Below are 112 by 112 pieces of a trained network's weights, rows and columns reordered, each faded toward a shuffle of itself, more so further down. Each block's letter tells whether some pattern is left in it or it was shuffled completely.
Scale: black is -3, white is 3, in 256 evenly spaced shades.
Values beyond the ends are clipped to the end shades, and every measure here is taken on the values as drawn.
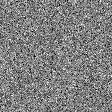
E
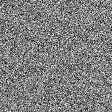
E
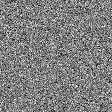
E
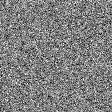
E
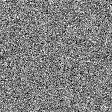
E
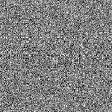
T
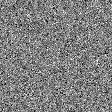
E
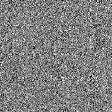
T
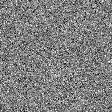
E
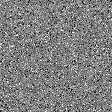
E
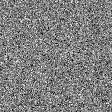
E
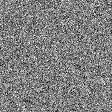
E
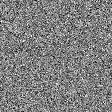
E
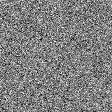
E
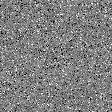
E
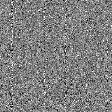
T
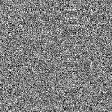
T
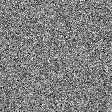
E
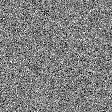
E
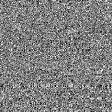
T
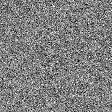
T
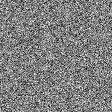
T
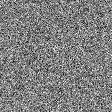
E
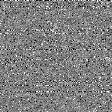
T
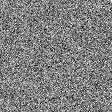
E
